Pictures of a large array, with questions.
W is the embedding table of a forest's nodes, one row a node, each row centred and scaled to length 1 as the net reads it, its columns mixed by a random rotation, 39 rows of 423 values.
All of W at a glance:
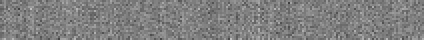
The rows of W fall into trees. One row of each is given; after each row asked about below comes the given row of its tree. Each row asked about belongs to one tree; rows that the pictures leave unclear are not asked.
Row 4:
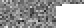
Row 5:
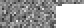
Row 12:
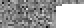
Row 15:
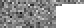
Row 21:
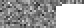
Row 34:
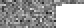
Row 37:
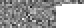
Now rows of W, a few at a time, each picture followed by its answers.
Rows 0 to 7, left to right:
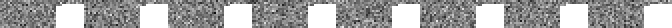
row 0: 21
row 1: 5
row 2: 21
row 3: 15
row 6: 34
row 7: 37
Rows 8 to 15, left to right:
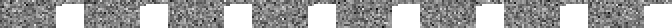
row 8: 15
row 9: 15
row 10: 5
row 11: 21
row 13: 37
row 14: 37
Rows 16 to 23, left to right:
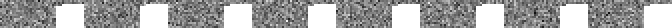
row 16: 4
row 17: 21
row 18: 12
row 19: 37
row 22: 4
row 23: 15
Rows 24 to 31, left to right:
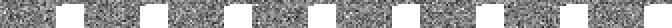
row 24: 5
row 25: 37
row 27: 34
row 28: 21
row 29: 15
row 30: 4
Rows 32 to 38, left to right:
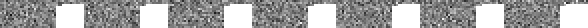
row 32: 5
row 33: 5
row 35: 12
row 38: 21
